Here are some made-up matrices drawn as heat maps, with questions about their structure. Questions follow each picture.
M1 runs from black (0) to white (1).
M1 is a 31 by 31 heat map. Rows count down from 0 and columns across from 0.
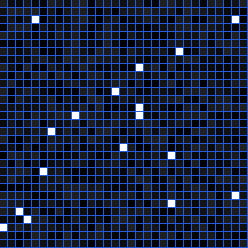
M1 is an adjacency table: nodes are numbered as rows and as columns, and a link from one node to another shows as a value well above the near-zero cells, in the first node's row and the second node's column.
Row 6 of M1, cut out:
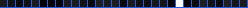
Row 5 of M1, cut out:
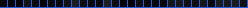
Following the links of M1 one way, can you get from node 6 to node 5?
no
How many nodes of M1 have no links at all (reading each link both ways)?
7
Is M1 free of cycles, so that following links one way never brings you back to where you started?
yes
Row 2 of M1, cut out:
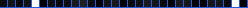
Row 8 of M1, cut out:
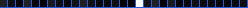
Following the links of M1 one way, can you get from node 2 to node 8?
no
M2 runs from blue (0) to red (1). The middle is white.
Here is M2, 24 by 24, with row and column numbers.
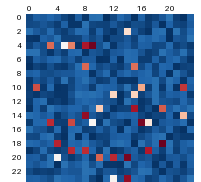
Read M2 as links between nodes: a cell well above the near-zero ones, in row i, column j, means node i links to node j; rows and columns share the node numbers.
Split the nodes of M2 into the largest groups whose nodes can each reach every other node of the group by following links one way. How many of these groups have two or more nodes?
0
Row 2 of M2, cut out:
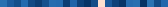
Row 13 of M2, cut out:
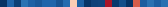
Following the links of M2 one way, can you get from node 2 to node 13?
no
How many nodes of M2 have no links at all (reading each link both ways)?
2
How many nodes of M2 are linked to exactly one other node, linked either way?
3
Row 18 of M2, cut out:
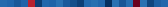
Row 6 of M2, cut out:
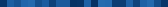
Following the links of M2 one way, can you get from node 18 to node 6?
yes
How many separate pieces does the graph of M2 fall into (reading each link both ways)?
3
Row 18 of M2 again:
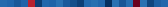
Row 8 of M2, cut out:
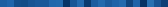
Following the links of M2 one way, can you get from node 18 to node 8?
yes
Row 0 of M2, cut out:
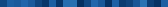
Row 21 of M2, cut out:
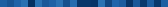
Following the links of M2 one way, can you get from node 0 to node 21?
no
